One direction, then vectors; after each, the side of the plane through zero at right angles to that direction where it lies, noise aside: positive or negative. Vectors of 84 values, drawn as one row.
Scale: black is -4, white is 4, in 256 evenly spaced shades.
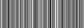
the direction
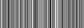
positive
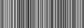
negative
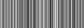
positive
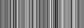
negative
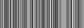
negative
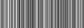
negative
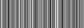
positive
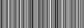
negative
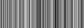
negative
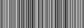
negative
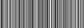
negative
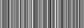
positive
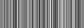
negative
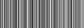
negative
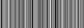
negative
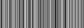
negative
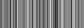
negative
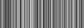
positive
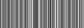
positive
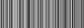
negative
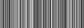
positive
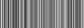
positive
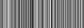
negative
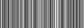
positive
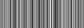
negative
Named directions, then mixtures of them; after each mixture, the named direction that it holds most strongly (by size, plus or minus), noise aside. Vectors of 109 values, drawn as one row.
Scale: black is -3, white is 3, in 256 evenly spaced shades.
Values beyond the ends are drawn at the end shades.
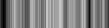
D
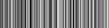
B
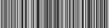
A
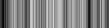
D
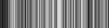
D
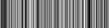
A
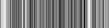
D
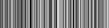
B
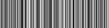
A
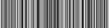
A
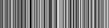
B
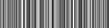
A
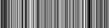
A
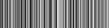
B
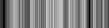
D
